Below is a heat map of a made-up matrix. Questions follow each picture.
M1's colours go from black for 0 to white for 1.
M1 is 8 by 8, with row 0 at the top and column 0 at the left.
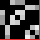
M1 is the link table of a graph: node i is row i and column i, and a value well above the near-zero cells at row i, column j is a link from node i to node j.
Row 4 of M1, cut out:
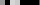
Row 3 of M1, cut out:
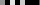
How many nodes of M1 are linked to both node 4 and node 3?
2
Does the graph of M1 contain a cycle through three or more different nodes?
yes
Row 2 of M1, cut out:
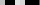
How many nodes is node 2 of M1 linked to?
3
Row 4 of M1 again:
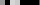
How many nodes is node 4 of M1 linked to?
3
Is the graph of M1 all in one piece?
no
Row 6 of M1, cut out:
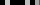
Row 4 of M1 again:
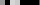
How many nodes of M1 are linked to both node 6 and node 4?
0
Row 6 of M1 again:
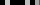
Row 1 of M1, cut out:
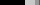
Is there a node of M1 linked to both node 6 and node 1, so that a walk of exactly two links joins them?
yes
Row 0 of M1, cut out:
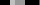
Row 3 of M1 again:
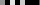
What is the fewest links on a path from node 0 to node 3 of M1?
1
